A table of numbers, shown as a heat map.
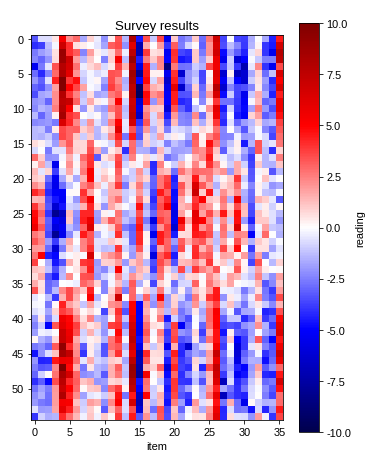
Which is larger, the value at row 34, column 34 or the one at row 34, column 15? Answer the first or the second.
the second
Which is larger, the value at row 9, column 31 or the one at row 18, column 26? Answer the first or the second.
the second
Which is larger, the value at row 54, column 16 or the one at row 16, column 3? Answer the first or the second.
the first
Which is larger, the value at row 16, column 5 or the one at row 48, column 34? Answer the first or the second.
the first
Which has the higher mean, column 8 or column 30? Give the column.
8
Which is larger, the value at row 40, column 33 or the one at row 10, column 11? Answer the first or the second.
the second
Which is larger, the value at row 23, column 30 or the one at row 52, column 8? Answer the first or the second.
the second
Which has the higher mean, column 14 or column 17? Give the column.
14
